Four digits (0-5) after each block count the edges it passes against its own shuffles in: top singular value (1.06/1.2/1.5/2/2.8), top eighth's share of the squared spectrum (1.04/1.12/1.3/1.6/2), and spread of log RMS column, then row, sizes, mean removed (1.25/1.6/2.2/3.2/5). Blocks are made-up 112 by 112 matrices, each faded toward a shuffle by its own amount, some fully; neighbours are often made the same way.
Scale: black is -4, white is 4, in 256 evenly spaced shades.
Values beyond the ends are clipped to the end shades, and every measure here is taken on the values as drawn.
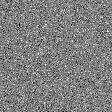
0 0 0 0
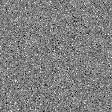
0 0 1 0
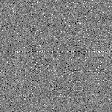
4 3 1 2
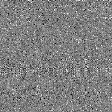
4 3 1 2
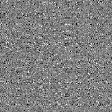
4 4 2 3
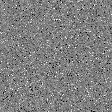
1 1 0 0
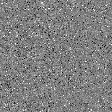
3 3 1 1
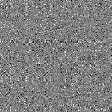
4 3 2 2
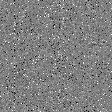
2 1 1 0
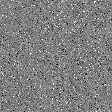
0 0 1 0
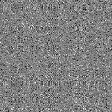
4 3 2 2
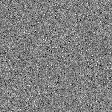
2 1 0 0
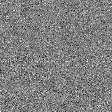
1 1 0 2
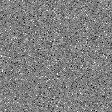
3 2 1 1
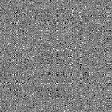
5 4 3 3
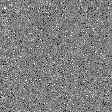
3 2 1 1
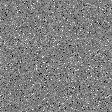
1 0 0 0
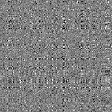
5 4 3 3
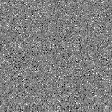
4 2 1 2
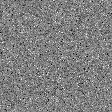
0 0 0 0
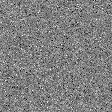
0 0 0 0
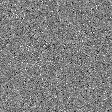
0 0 0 0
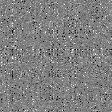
4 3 2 2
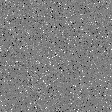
0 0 0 0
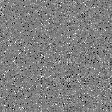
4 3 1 1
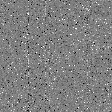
3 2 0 0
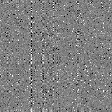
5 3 2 1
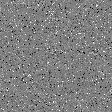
0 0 0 0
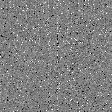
3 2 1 0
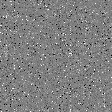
1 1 1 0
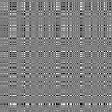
5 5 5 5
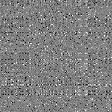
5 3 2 2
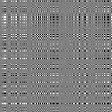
5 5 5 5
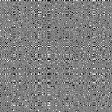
5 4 3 3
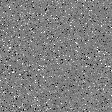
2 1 0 0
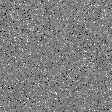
2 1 0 0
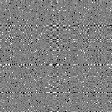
5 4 2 3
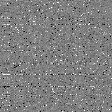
4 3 1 2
